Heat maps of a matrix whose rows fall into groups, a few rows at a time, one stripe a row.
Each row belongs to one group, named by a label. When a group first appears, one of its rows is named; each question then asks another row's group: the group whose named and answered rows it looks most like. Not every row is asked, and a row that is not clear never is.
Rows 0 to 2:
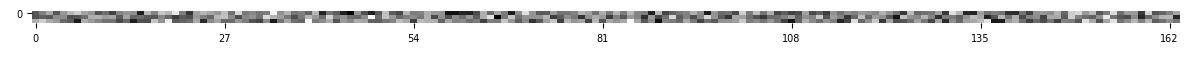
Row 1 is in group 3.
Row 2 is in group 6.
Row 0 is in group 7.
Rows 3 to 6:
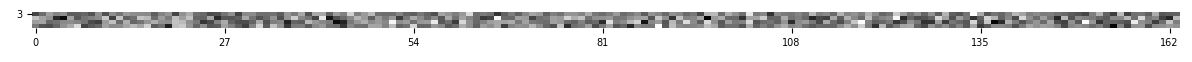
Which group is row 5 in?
6
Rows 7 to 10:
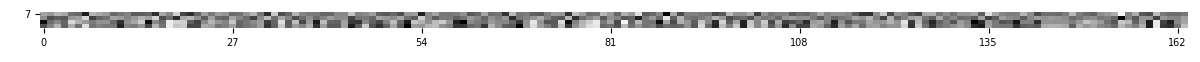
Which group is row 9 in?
7
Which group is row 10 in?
7
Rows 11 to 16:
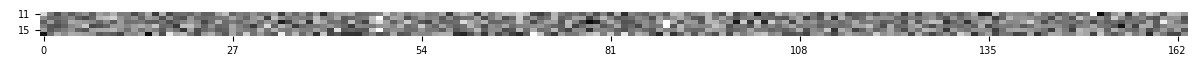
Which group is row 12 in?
3
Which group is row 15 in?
3
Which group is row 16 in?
7
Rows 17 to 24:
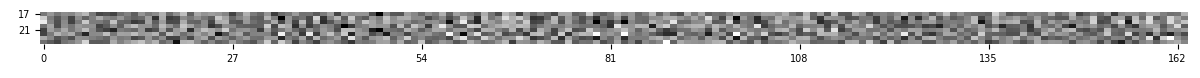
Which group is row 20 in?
6
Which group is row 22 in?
7
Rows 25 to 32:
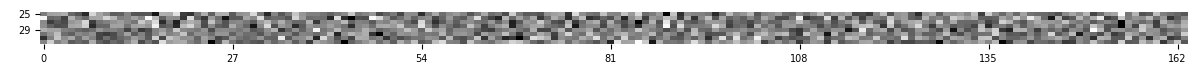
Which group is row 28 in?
6
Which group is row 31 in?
7
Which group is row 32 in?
6
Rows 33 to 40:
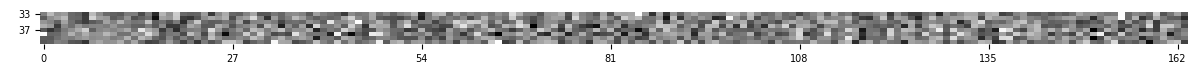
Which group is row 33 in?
6
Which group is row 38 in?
3
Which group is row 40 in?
3
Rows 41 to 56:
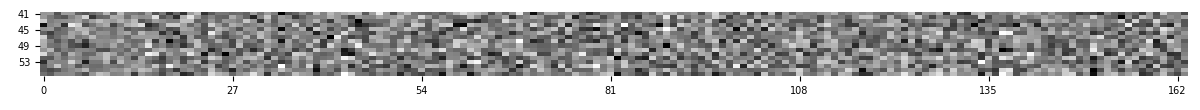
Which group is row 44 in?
7
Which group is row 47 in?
3
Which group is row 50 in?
6
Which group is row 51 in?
3
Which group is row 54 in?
7
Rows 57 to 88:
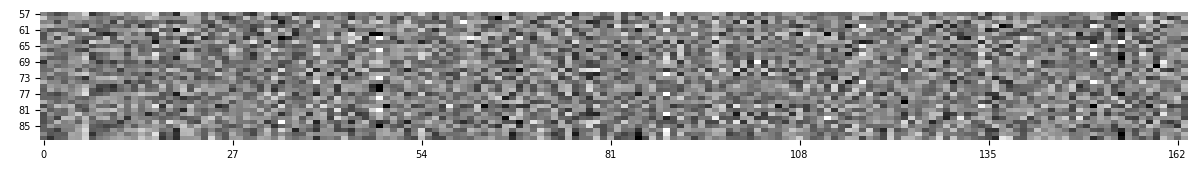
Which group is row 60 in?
6
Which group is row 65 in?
6
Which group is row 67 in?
6
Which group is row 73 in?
3
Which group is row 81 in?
3
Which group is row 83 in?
3
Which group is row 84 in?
7
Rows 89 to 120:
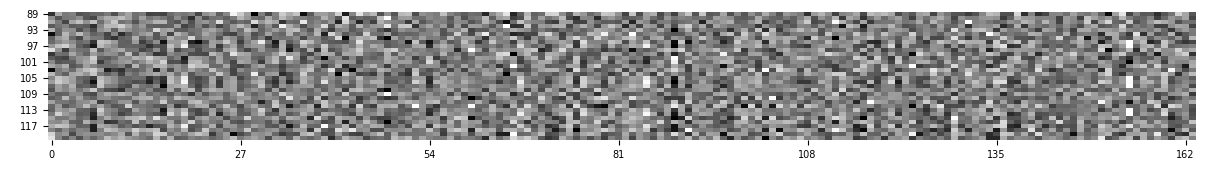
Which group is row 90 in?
3
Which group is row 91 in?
3
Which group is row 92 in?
3
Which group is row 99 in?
3
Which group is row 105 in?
6
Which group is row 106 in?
6
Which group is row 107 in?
6
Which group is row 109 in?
3
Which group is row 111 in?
6
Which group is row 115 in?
7
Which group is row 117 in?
6
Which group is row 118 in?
7
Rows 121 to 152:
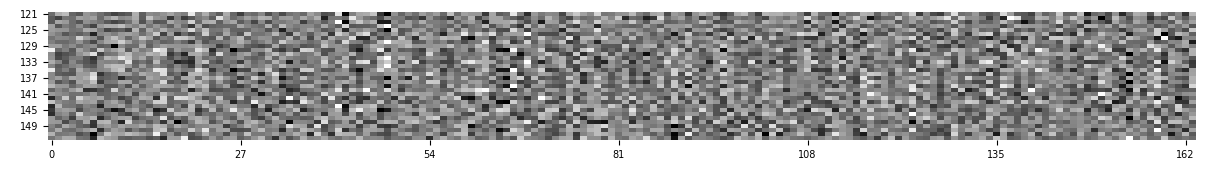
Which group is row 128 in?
3
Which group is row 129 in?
6
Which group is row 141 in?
6
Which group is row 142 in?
7
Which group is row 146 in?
7
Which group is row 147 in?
6
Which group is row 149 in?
7
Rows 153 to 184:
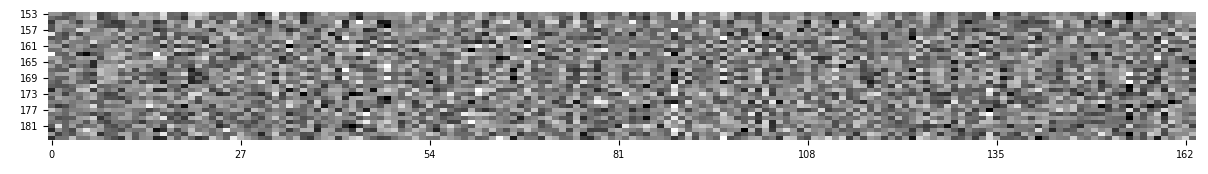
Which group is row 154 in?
6
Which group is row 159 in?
3
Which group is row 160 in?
7
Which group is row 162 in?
7
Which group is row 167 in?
3
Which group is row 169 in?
3
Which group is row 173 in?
6
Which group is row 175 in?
7
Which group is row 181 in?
6
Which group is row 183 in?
6
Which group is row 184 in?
3
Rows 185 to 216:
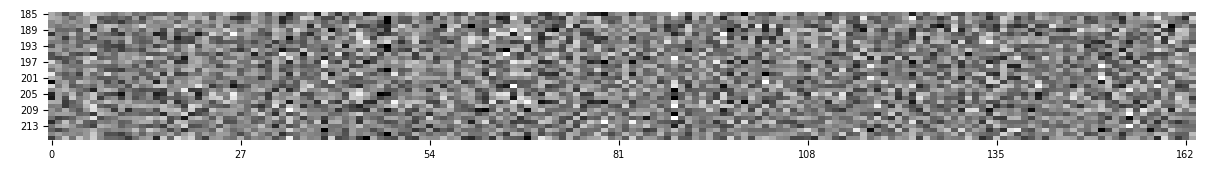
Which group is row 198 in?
6
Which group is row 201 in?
6
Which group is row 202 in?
7
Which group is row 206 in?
3
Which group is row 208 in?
6
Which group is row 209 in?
7
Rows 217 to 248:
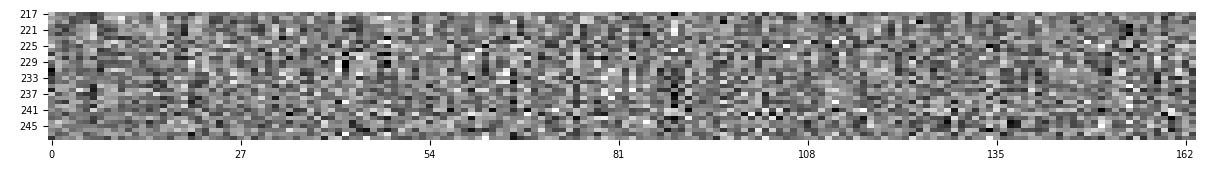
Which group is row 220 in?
6
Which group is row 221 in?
6
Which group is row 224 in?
3
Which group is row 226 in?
6
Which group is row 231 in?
3
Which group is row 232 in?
3
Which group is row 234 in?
3
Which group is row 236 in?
7
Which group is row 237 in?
7
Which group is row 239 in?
3
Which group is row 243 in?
7
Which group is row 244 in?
6
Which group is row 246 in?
7
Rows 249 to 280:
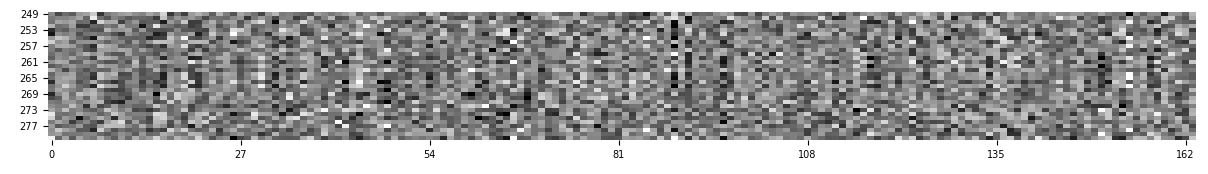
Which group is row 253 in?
3
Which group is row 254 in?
3
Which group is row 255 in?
6
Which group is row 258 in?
3
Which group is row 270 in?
7
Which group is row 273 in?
6
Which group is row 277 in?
3
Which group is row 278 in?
6
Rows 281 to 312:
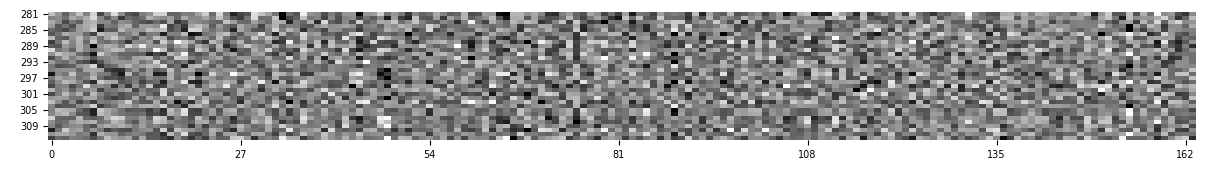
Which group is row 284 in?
6
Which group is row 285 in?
6
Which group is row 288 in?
7
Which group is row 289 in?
7
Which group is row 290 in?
3
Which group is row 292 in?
7
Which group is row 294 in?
6
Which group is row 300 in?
6
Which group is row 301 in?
7
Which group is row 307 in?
3
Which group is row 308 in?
3
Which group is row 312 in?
3
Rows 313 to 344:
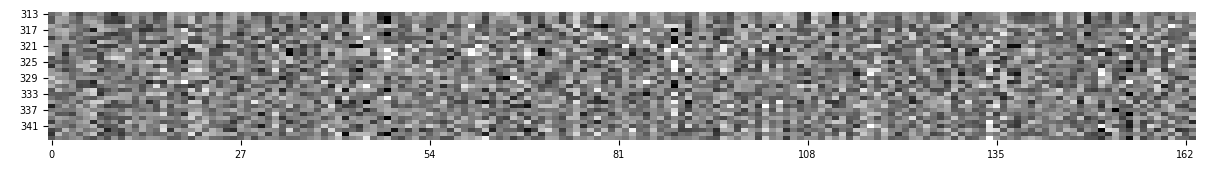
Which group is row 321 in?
6
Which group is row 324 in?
3
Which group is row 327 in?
6
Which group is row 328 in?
6
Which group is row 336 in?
7
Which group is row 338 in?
6
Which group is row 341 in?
6
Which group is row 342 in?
7
